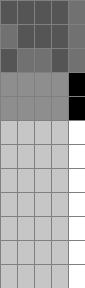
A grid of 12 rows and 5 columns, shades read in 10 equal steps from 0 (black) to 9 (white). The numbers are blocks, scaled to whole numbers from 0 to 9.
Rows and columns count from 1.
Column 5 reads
4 4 4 0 0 9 9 9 9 9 9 9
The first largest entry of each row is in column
5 1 2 1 1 5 5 5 5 5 5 5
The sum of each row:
16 17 18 20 20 37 37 37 37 37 37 37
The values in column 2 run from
3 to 7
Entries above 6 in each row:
0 0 0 0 0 5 5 5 5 5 5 5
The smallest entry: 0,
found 2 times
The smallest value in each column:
3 3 3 3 0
